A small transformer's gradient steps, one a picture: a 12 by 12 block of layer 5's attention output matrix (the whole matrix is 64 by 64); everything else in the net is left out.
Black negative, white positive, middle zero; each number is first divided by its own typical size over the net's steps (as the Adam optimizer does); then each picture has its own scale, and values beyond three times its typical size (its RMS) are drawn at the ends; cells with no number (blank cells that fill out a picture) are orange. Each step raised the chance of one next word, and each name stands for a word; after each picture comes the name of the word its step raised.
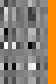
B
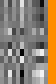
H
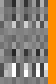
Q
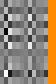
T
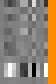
Q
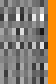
B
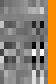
H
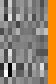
Q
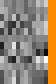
H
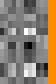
Q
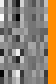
H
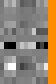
T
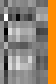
B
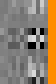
T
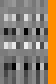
B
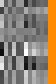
H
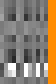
Q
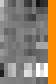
Q
